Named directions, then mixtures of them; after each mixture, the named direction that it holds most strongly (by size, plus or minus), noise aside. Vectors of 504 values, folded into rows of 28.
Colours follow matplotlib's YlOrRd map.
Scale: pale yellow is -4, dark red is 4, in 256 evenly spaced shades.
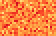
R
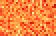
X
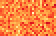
X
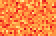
R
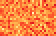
X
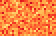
R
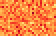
X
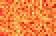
X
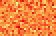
R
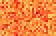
R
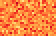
R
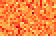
X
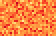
R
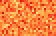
R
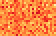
X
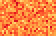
R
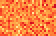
X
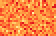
X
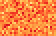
R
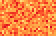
R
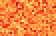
R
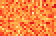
X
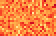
X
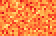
R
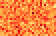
X
